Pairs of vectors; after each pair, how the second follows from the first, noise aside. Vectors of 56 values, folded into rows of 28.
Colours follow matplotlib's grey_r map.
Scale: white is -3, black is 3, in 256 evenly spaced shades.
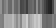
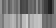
copied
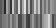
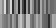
negated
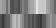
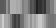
negated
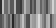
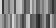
negated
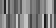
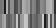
copied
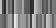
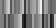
reversed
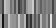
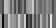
copied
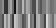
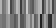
reversed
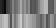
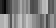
copied
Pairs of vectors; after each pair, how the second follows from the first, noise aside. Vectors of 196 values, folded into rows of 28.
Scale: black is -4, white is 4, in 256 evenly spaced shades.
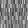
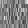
shuffled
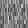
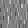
partly zeroed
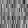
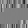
partly zeroed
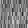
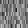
shuffled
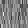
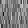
negated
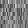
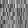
copied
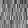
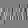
partly zeroed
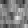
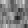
negated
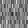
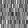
copied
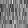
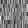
shuffled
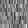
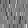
partly zeroed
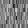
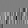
partly zeroed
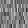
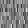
negated
